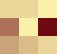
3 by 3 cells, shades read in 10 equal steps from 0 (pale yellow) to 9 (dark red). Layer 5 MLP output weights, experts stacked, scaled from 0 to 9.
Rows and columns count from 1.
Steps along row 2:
down up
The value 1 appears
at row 1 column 1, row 1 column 2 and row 3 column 3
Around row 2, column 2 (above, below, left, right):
1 2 5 9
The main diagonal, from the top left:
1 0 1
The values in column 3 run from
0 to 9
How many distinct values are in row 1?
2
